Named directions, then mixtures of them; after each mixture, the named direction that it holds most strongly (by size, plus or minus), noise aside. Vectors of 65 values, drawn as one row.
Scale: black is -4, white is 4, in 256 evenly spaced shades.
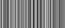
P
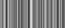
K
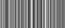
P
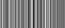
P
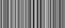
P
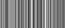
P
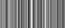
K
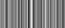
K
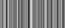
K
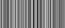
P
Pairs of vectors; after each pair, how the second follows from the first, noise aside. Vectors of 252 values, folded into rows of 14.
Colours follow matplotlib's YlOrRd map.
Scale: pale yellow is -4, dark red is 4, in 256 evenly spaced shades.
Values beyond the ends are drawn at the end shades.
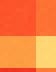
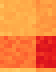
negated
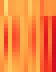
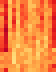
wrapped around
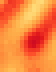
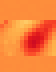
partly zeroed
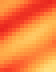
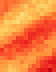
negated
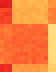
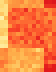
reversed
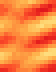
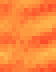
shrunk
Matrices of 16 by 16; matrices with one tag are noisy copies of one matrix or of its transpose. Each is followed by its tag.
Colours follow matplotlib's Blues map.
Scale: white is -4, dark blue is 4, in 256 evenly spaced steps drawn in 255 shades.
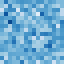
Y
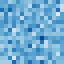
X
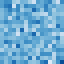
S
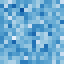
Y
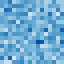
X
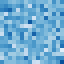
S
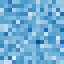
X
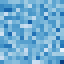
S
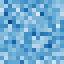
Y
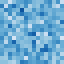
Y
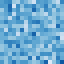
S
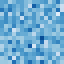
X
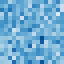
X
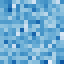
S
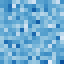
S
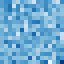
S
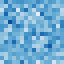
Y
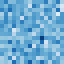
X
